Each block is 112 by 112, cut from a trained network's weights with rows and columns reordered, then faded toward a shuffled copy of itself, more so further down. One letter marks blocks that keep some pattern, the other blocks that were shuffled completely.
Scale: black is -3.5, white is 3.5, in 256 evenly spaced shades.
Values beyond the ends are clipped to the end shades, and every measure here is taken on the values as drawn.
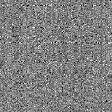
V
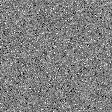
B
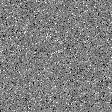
B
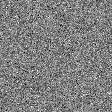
B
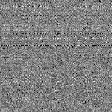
V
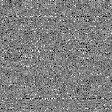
V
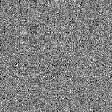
V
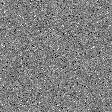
B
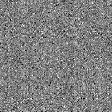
V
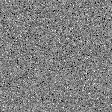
B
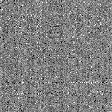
V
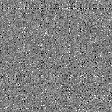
V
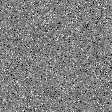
B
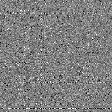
V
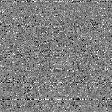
V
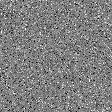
B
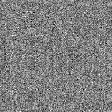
V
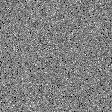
B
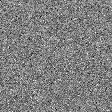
B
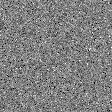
B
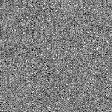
V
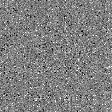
V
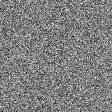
B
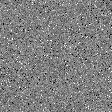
B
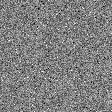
B
